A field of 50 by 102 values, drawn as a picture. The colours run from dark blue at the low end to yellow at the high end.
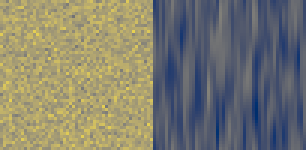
The table splits into one row of 2 panels. Panel 1,1: high, fine-grained. Panel 1,2: low, streaked downward.
